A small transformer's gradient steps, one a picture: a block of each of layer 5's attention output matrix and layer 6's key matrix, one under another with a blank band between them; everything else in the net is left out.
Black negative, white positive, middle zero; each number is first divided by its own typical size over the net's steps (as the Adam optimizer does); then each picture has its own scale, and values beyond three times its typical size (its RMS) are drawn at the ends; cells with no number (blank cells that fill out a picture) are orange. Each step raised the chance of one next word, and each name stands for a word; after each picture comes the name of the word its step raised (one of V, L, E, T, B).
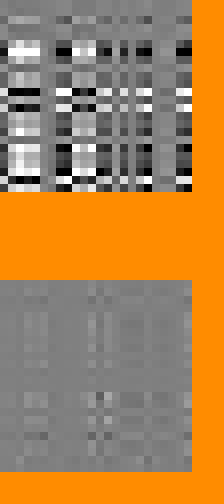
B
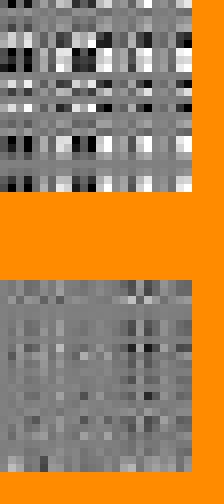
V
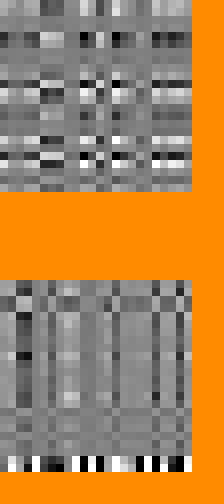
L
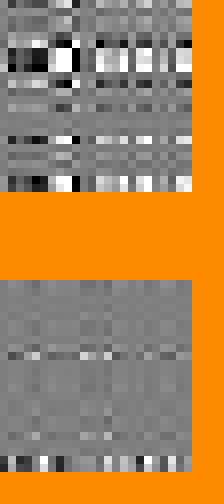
V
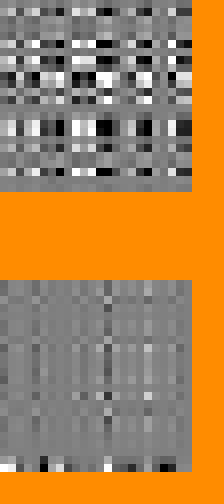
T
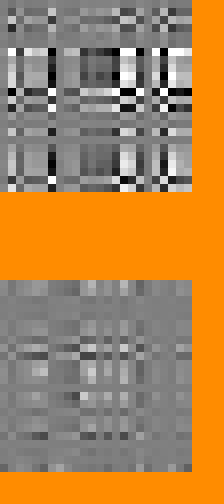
B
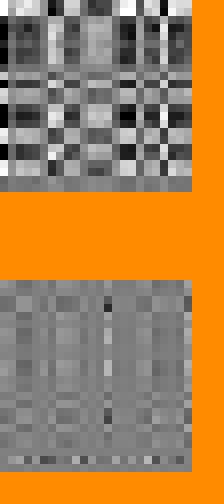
L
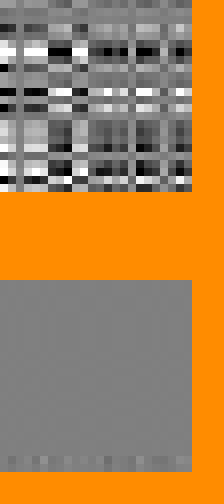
B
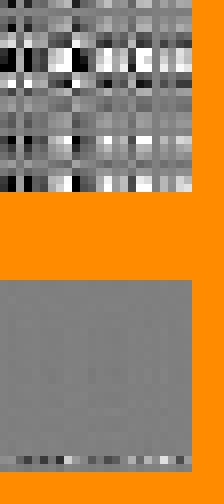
V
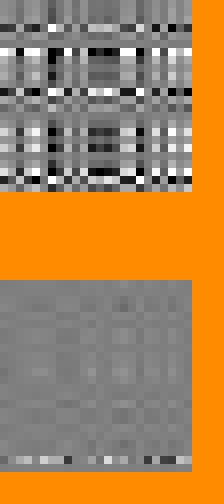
B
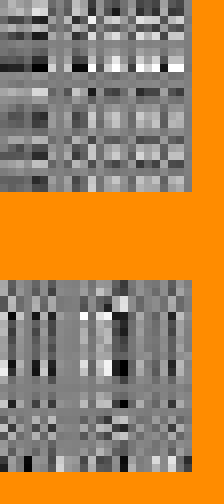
L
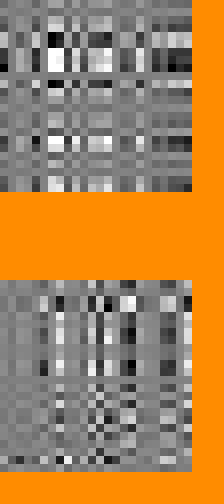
V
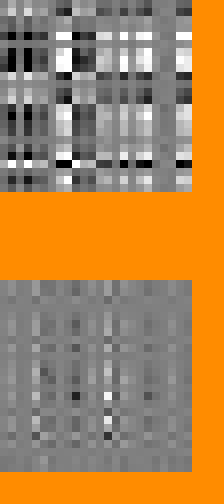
L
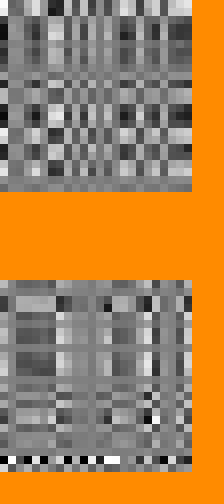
L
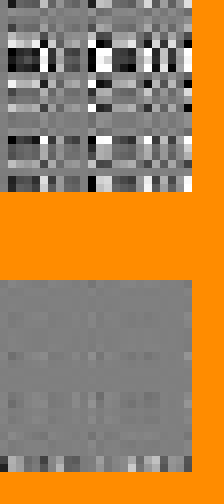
V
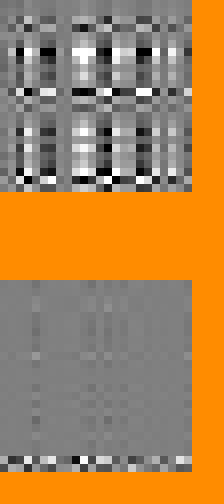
B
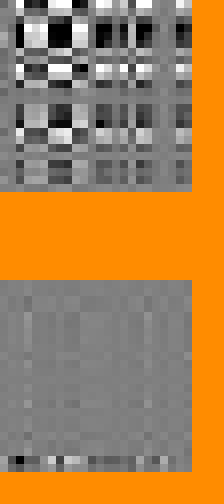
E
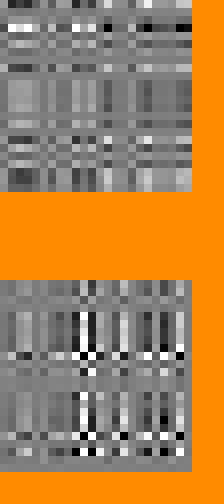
E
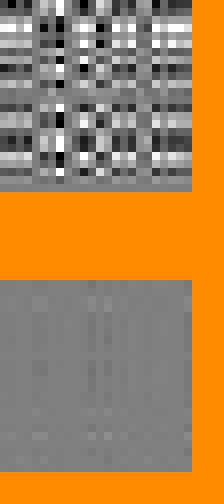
E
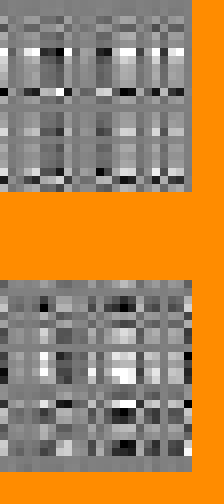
B
